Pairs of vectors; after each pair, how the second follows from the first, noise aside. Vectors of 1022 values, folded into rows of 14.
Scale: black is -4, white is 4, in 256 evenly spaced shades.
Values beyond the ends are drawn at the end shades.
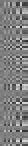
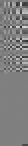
partly zeroed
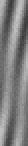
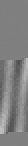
partly zeroed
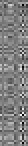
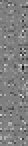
partly zeroed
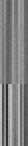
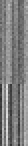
negated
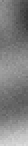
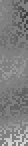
partly zeroed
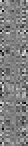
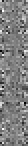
sign-scrambled
